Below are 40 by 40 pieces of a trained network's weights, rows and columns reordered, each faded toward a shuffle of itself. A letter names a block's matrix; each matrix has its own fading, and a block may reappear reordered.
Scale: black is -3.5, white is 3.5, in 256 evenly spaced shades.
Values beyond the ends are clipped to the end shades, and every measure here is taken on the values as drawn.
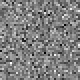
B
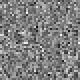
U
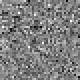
B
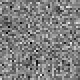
U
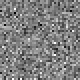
B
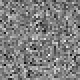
B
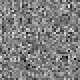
U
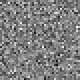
B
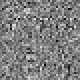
U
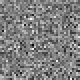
U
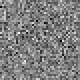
B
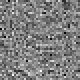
U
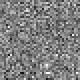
U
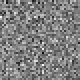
U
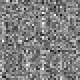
U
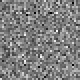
B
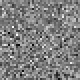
B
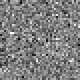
B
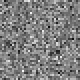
B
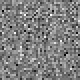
B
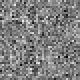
U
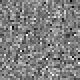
B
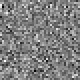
B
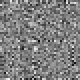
U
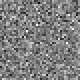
B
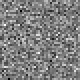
B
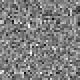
B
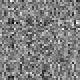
U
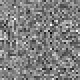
U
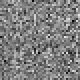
U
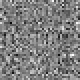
U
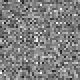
B
